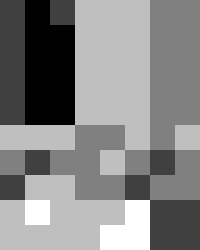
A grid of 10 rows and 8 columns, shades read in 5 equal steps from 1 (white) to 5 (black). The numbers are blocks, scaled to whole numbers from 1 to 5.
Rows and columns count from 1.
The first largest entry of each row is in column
2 2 2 2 2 4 2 1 7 7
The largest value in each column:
4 5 5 3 3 4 4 4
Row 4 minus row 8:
0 3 3 -1 -1 -2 0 0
